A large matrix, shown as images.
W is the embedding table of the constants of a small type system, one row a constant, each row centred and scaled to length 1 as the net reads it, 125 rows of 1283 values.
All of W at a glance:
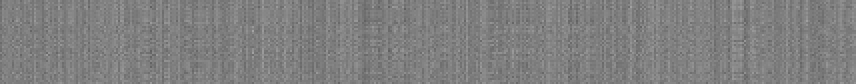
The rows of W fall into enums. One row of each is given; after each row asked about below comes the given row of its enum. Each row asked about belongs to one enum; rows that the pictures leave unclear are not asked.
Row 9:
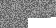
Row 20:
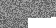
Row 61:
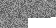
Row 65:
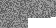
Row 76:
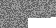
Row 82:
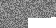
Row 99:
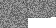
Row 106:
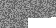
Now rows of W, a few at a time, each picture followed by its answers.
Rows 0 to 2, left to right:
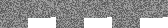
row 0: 65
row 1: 82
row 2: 76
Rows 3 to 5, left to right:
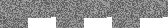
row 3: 20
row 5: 65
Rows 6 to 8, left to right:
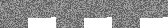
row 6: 82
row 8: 76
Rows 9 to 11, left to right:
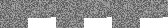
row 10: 65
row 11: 9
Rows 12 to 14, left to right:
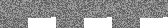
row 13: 76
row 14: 82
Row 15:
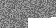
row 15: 106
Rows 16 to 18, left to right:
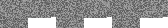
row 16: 20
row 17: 65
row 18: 76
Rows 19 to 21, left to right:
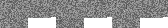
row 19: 106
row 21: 106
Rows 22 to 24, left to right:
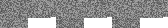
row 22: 65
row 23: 20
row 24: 20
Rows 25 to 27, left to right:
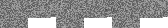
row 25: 76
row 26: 106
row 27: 65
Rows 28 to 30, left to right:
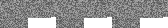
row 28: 82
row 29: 20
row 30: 20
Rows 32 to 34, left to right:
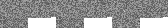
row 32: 20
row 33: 20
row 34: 106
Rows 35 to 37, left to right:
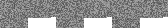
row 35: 106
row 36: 65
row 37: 20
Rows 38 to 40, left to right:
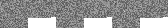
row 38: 82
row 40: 106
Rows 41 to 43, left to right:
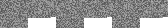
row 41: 65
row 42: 82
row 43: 9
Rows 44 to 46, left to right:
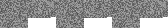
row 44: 65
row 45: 99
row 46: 65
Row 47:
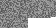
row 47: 65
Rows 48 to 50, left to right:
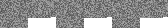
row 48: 65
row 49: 99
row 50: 82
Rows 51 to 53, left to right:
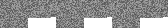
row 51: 76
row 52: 82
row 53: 106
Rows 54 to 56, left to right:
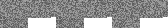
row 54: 20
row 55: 20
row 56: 65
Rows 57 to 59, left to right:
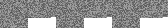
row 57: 99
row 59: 76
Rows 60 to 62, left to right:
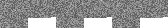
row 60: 106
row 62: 106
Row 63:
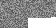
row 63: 82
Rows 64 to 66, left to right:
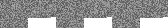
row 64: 9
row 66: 106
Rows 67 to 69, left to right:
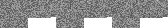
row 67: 76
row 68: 106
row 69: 61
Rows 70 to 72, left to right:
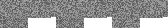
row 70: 20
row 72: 65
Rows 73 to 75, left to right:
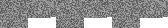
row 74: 82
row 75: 65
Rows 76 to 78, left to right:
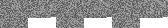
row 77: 61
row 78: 65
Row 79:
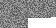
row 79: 99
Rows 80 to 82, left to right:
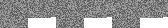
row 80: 99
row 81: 76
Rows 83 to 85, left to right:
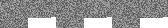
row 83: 82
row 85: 99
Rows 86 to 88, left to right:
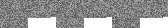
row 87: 61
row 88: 20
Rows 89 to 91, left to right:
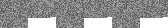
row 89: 65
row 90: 99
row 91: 106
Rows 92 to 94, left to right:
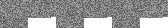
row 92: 20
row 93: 99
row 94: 76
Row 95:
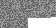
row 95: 76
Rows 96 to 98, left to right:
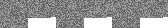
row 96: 99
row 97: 76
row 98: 82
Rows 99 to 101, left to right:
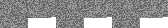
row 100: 76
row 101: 76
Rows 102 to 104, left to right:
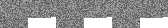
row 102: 20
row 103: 76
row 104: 106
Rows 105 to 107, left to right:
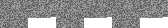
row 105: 76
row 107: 76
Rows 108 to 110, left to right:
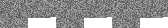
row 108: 61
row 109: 106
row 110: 106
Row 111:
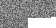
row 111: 20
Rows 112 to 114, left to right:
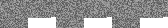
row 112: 82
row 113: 65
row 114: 20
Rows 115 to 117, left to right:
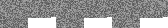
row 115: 20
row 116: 106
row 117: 65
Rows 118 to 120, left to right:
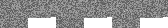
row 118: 76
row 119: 20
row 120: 106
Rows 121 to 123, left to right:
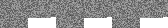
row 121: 76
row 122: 99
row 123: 82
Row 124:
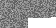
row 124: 106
